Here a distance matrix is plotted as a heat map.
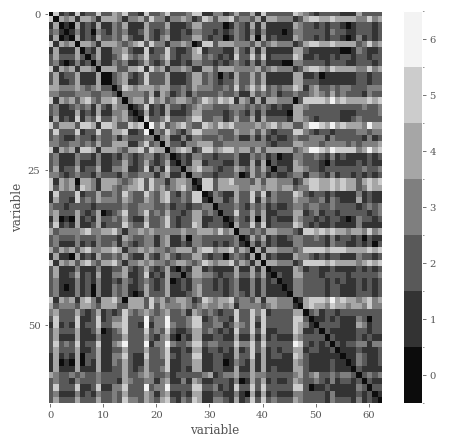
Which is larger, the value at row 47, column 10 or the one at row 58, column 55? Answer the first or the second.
the first
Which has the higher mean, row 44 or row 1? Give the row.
1
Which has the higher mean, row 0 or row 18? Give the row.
18
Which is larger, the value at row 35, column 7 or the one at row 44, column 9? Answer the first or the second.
the first
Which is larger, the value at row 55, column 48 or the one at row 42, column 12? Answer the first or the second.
the second
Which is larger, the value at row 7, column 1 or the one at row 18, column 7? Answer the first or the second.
the second
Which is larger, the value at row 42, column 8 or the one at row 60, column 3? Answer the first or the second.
the second
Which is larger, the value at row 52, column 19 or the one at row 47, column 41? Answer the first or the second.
the second
